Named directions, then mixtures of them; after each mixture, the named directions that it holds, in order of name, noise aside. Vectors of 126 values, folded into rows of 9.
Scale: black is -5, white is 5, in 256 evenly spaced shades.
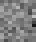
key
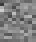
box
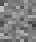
box, key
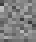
box, key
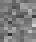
box, key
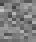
box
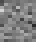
box, key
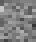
box, key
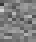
box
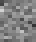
box, key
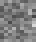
key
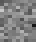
box, key
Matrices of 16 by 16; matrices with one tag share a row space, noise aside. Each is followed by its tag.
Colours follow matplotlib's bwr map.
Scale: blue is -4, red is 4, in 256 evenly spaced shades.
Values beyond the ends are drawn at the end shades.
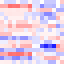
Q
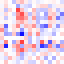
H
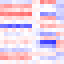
Q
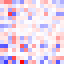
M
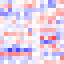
Q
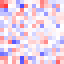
M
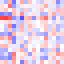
M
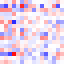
M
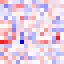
M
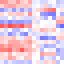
Q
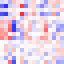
M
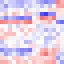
Q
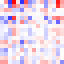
M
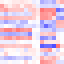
Q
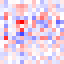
H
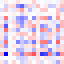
H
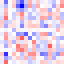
H
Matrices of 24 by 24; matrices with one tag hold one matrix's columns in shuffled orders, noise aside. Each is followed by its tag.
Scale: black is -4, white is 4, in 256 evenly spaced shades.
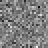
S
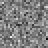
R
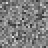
R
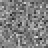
R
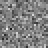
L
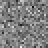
S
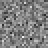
R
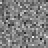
R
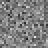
R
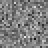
R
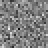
L
